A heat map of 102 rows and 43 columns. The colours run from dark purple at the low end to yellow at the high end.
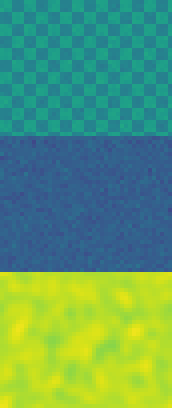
The table splits into 3 rows of 1 panel. Panel 1,1: middling, checkered. Panel 2,1: low, fine-grained, faint in contrast. Panel 3,1: very high, blotchy, faint in contrast.
